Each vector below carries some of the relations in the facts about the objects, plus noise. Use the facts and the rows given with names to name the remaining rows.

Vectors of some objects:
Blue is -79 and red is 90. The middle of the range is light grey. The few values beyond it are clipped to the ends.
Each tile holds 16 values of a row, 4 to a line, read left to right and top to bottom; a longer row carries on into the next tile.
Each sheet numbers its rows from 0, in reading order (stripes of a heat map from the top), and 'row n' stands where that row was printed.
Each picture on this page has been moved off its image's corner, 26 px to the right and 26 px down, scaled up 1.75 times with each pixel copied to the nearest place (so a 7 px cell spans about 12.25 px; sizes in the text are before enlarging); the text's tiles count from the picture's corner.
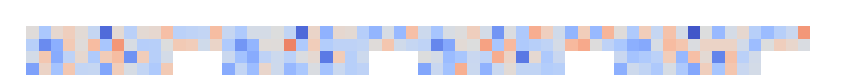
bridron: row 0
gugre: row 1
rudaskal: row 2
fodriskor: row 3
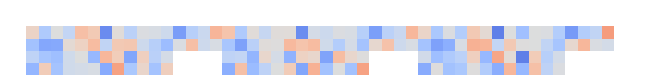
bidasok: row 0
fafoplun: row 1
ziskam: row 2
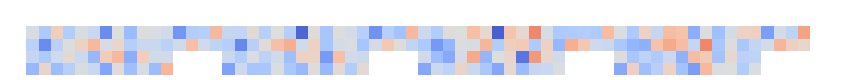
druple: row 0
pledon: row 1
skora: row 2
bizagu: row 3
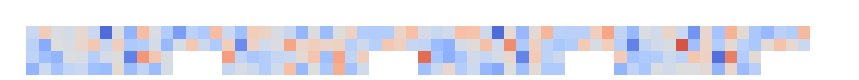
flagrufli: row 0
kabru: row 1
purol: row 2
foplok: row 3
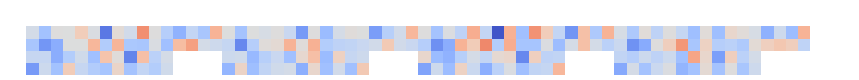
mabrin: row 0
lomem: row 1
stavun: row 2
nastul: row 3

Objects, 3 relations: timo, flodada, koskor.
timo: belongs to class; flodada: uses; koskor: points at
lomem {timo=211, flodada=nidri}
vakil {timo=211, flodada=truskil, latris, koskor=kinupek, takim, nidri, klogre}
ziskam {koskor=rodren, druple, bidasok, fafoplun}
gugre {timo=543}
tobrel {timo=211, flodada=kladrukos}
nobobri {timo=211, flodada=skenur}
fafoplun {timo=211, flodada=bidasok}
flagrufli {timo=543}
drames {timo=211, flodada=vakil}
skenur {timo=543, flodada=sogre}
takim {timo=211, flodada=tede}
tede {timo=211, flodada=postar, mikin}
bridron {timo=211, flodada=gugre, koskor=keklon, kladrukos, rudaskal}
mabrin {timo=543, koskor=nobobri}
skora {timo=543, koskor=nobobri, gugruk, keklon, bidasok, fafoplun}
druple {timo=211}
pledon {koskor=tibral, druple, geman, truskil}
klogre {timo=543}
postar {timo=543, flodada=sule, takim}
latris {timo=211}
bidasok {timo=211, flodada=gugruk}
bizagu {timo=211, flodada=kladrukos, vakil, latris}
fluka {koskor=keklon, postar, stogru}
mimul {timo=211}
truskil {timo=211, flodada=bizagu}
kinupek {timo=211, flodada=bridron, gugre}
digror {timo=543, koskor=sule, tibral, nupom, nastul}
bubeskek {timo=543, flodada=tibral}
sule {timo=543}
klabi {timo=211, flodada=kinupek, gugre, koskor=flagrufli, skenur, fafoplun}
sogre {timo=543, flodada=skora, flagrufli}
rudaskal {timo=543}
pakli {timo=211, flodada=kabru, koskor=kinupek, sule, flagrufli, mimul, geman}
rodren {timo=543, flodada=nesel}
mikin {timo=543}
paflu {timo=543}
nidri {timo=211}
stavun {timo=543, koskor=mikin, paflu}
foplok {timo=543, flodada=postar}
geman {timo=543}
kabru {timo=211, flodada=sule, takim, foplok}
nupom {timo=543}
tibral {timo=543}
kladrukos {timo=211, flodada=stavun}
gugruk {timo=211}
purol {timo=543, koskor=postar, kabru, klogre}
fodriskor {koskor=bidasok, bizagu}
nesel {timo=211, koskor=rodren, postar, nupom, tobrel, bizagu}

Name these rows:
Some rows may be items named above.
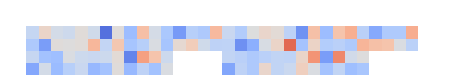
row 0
flagrufli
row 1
mikin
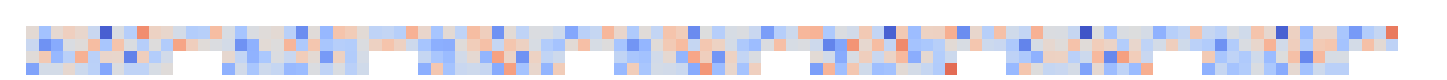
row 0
keklon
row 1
stogru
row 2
bidasok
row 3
bidasok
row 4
kladrukos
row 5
gugruk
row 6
rodren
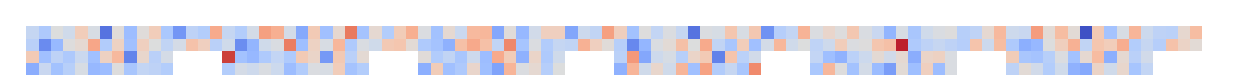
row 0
nupom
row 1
postar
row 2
bizagu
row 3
nobobri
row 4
vakil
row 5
nesel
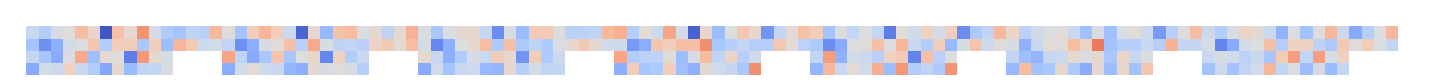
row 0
skora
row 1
fluka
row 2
stogru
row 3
tobrel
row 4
nobobri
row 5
kinupek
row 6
tede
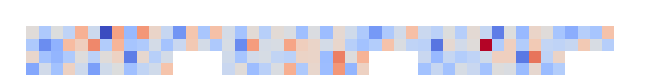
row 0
stavun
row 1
pakli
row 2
sule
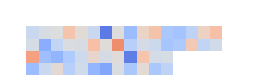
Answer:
klogre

